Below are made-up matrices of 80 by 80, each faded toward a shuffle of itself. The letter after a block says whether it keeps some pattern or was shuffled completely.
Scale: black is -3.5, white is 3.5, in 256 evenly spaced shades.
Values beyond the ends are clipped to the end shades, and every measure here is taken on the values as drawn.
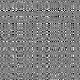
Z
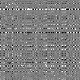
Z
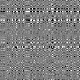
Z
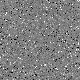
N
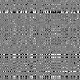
Z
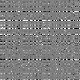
Z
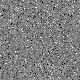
N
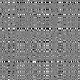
Z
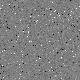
N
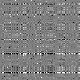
Z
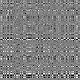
Z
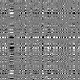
Z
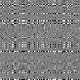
Z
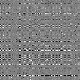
Z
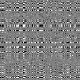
Z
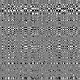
Z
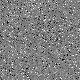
N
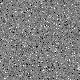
N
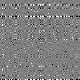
Z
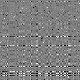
Z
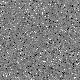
N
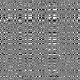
Z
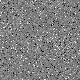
N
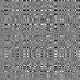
Z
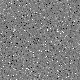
N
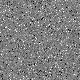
N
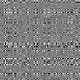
Z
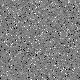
N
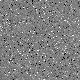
N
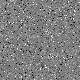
N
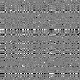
Z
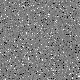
N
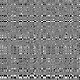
Z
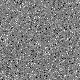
N
